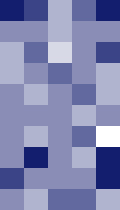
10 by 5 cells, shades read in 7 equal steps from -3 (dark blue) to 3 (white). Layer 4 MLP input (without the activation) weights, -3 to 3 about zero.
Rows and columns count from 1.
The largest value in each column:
1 1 2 1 3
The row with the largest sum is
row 7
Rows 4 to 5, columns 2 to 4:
0 -1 0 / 1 0 -1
